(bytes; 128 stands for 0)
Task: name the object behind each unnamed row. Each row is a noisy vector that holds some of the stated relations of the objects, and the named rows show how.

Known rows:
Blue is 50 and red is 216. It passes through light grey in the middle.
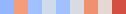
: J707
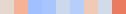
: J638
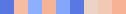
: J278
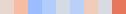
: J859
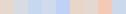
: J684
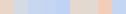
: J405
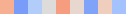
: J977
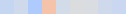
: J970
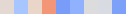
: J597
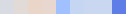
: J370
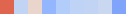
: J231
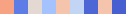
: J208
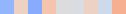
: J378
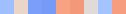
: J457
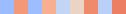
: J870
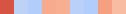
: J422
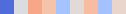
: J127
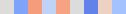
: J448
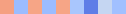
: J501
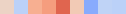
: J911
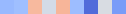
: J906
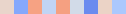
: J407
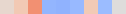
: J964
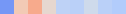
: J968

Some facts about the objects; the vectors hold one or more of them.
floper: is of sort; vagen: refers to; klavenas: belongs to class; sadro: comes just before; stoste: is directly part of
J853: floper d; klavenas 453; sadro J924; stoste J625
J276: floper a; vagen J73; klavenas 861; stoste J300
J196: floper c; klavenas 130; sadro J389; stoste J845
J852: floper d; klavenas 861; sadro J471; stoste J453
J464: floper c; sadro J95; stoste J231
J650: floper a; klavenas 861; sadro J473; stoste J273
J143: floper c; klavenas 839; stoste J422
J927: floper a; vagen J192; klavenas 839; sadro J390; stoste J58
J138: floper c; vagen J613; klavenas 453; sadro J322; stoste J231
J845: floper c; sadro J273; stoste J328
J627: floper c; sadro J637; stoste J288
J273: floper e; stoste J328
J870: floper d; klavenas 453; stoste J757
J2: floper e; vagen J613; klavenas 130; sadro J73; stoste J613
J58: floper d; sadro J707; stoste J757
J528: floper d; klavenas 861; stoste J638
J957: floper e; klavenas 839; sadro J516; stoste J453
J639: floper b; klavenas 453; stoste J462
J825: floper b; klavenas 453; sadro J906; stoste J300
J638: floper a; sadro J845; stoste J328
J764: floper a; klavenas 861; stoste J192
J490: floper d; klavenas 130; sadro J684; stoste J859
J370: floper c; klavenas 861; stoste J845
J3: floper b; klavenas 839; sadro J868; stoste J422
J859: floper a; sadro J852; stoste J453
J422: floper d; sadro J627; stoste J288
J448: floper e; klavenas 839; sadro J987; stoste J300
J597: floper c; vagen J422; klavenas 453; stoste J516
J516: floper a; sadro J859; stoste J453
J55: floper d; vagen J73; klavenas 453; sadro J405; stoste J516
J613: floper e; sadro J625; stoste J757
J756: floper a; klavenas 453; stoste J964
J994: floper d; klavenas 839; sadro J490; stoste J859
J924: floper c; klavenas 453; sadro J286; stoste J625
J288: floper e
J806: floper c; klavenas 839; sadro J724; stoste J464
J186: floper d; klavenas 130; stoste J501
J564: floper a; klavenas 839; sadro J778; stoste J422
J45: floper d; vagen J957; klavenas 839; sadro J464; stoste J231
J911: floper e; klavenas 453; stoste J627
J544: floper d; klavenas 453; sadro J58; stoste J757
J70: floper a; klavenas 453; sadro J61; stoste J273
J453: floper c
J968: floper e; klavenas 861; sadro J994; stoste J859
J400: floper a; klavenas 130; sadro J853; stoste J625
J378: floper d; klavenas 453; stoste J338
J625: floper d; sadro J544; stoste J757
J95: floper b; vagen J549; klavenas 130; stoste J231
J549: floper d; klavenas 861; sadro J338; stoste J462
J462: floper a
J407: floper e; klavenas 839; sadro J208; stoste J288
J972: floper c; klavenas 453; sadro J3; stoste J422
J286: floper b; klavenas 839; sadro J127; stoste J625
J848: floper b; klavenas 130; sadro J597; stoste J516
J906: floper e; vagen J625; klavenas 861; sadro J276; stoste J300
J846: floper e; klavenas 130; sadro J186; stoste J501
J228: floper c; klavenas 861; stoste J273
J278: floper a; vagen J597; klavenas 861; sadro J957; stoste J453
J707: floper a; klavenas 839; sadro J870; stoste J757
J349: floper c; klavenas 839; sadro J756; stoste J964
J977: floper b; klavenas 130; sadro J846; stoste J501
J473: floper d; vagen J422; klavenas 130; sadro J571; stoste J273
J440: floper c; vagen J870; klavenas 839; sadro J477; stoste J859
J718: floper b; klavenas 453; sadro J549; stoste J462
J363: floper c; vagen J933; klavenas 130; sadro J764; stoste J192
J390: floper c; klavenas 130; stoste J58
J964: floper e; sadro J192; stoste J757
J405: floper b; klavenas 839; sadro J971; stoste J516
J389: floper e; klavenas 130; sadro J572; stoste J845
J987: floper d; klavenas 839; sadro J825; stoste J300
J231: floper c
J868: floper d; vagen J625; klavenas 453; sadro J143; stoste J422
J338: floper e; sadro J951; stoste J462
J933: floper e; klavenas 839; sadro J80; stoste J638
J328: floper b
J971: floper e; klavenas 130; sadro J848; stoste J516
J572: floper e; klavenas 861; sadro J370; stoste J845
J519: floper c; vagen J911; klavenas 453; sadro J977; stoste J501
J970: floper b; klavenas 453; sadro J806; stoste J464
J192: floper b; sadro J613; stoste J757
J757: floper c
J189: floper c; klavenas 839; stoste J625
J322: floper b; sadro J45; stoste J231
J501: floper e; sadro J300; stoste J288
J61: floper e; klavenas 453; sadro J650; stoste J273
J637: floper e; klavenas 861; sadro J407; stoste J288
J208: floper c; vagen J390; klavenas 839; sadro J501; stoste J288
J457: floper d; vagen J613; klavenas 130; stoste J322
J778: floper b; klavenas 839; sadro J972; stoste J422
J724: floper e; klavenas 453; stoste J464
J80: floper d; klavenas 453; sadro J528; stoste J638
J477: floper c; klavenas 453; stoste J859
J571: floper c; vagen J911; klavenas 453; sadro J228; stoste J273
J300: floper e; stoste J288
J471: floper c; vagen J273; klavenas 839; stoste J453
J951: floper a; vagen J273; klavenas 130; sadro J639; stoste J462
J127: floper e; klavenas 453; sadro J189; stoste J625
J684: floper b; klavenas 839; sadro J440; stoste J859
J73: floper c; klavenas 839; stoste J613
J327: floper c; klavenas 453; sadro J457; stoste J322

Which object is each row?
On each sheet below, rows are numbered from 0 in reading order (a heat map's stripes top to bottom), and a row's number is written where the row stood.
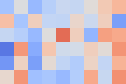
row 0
J45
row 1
J806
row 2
J564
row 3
J650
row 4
J55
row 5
J58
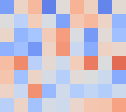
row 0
J2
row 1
J189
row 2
J825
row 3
J868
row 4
J625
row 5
J196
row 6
J338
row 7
J994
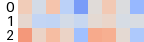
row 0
J349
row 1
J848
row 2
J73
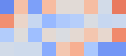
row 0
J70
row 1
J328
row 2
J490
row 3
J138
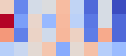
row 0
J519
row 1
J627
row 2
J143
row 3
J924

